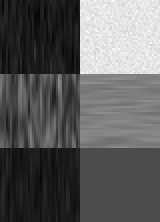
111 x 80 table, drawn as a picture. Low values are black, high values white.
It is made of 3 by 2 panels. Panel 1,1: very low, streaked downward, faint in contrast. Panel 1,2: very high, fine-grained, faint in contrast. Panel 2,1: low, streaked downward. Panel 2,2: middling, streaked across, faint in contrast. Panel 3,1: very low, streaked downward, faint in contrast. Panel 3,2: low, flat.
